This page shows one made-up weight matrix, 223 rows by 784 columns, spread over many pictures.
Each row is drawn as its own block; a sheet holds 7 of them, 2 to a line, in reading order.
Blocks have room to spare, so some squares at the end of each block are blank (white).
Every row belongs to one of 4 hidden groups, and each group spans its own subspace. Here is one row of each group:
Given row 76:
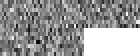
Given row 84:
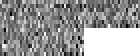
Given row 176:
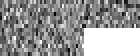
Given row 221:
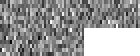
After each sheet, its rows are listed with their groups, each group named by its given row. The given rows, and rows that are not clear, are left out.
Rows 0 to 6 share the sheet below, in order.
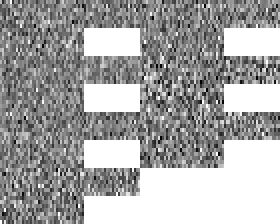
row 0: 221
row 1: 84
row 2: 176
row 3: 176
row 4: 221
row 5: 76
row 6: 84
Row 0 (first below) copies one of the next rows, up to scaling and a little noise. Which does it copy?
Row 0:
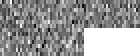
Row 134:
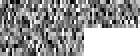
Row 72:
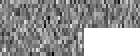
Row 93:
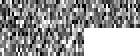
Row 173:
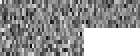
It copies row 93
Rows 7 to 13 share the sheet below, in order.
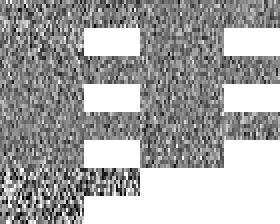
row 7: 221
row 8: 84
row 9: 76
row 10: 76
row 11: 76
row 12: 176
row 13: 176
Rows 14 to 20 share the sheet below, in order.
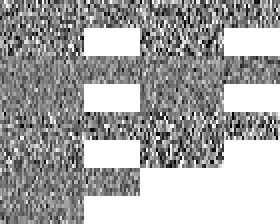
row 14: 76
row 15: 221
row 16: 84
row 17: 176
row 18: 76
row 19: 221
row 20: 221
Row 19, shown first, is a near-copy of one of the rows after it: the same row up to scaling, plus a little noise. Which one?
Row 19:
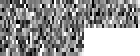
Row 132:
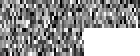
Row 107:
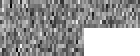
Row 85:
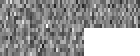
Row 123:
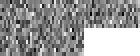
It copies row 123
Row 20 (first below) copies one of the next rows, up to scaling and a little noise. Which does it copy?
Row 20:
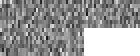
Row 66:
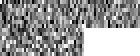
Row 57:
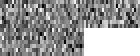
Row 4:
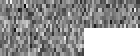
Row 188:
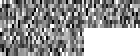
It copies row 188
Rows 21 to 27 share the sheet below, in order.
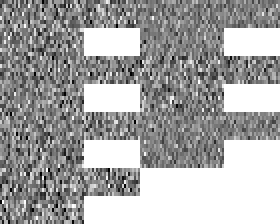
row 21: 76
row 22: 84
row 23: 84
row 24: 76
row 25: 221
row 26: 84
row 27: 76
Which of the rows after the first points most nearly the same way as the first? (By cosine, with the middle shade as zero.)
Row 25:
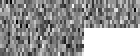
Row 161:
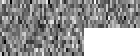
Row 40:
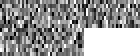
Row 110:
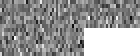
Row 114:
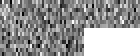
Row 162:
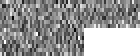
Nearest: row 114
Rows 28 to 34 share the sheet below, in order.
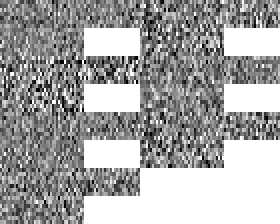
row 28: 84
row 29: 176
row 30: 84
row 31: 76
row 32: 84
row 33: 176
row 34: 84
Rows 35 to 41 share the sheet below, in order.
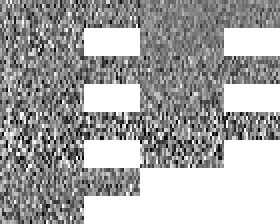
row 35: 221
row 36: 176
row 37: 176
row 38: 76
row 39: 176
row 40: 221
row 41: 84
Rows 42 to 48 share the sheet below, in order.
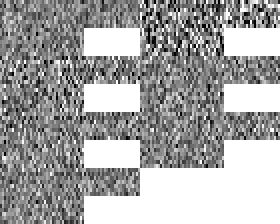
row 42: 176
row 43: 176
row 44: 84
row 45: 76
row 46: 84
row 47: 84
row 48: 84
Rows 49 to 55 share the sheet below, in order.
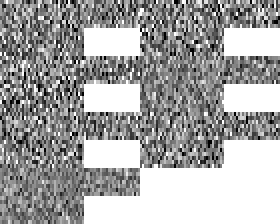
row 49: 84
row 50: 76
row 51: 84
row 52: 176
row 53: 221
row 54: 76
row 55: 176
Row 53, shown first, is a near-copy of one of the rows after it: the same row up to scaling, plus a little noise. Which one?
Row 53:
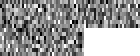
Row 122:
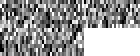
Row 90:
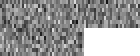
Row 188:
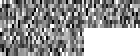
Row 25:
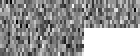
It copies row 90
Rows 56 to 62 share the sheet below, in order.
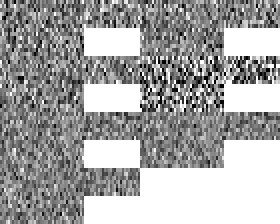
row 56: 176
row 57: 221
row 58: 221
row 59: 76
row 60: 176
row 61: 176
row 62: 176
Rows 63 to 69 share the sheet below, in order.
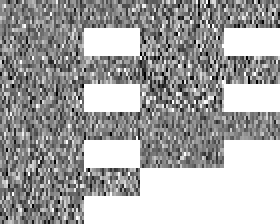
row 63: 84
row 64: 84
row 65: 76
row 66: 221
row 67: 221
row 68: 221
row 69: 76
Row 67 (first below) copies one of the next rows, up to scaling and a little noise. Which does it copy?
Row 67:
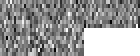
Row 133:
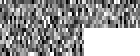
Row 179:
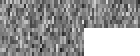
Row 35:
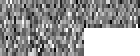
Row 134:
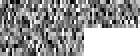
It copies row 35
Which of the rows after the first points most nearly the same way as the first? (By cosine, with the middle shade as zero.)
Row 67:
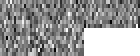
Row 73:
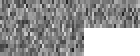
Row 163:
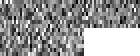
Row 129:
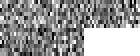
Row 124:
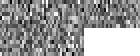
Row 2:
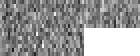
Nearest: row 163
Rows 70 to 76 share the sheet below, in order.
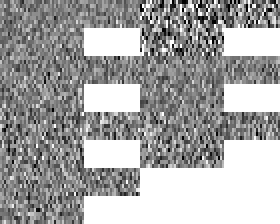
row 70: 176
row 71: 76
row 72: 221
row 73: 221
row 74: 176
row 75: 176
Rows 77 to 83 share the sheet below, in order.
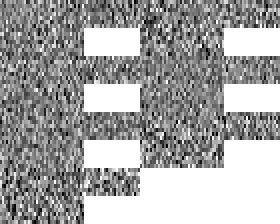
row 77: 84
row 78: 176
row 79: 84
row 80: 221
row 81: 76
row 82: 221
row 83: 176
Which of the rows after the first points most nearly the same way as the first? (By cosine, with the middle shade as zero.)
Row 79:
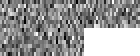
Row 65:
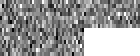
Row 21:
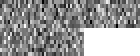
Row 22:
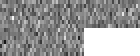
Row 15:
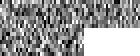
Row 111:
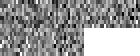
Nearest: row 111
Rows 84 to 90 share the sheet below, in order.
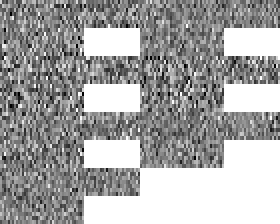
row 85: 221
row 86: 76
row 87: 221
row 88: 84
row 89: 84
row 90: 221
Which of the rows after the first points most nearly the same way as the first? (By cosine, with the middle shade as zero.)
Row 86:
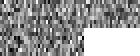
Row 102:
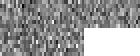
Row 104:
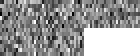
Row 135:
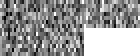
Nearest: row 104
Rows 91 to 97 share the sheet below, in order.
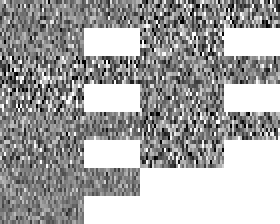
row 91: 76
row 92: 84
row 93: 221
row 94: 76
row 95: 84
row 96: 221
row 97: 221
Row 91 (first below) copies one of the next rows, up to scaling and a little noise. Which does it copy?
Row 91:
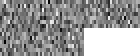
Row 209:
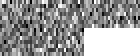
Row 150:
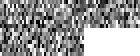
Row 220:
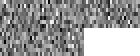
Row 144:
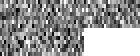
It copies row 220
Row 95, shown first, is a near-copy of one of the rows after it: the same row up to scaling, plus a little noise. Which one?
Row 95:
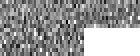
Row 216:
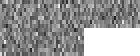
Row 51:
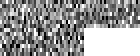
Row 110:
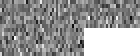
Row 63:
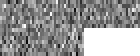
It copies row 51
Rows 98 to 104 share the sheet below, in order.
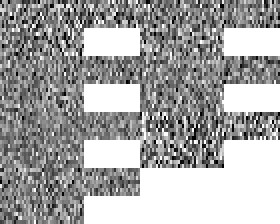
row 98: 84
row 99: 84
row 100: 84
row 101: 176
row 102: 76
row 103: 221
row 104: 76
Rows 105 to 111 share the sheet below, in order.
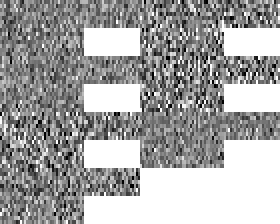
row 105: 176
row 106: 76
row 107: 221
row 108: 84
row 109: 221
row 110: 84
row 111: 84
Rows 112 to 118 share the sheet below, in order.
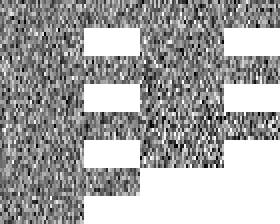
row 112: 84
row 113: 76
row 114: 221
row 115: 176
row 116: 176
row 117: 84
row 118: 76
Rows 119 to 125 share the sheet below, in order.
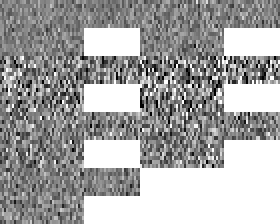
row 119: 84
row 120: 84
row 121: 176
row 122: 221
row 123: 221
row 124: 76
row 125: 84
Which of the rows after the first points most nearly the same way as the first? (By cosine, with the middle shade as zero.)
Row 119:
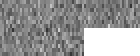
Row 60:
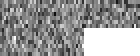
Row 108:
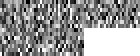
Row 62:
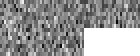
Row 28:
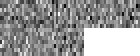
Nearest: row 108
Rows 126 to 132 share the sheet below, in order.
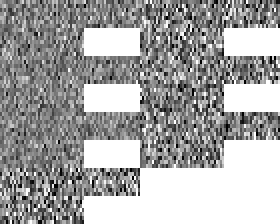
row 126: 84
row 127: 221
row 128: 221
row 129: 84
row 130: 84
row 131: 176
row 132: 221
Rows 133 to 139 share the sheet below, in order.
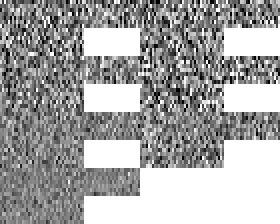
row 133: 221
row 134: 221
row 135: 176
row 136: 76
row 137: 84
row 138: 176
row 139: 84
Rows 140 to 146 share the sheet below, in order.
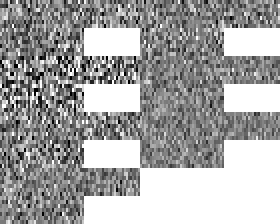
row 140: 76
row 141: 76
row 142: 76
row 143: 84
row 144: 76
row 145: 221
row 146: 176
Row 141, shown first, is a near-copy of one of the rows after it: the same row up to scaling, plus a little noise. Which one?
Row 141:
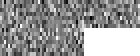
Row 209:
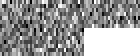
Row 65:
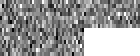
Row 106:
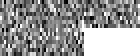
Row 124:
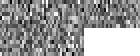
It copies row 106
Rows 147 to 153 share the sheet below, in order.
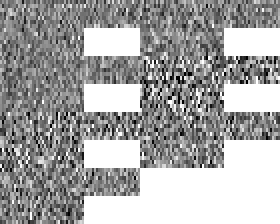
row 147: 84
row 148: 76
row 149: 176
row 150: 76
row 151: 84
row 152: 84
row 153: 221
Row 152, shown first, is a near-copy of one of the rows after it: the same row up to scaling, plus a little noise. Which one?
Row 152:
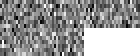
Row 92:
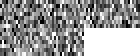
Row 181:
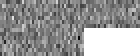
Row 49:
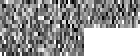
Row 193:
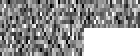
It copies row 92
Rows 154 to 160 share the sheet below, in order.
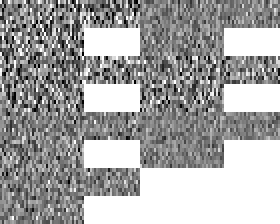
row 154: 84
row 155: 84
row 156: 176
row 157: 84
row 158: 84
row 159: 84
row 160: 76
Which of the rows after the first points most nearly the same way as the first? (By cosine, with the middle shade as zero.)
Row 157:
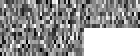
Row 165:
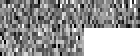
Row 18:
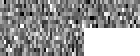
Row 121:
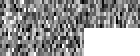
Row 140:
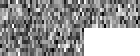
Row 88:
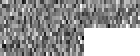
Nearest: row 165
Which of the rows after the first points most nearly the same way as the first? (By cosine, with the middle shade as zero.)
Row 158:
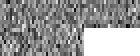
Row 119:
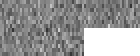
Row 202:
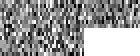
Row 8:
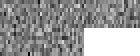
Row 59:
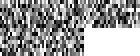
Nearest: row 8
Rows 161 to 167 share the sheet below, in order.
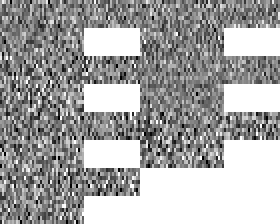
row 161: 76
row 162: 84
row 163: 221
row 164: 76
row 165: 84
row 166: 176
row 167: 84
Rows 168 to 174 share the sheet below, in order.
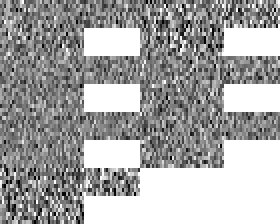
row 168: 176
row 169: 221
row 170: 76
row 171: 84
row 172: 84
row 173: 221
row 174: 176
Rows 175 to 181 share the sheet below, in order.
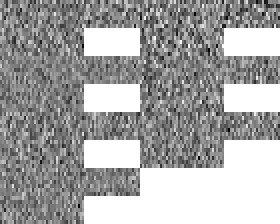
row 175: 176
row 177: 221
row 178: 176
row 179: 221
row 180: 84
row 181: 84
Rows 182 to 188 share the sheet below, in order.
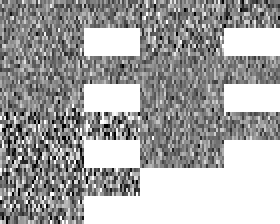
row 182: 84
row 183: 176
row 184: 76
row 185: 76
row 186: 176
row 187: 76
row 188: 221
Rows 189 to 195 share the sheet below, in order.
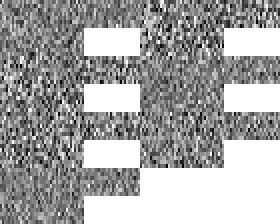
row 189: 221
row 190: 176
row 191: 176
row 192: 76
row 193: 84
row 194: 76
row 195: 84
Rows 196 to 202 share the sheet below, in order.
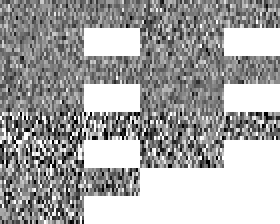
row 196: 84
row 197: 176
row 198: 176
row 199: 76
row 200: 221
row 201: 176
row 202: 84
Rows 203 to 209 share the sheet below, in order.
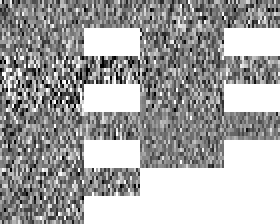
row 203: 221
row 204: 76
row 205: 176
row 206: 176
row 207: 176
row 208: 84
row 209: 76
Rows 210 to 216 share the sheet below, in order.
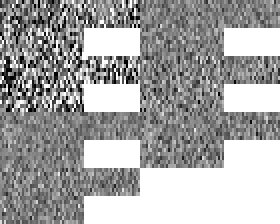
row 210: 84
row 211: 76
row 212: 176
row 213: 84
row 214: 176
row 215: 176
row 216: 84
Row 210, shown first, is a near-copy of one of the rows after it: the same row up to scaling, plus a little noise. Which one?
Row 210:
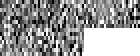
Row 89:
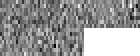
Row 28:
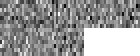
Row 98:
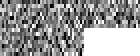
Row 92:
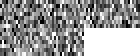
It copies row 89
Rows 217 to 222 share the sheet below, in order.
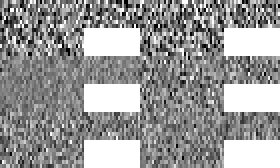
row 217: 176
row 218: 76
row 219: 76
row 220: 76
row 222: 176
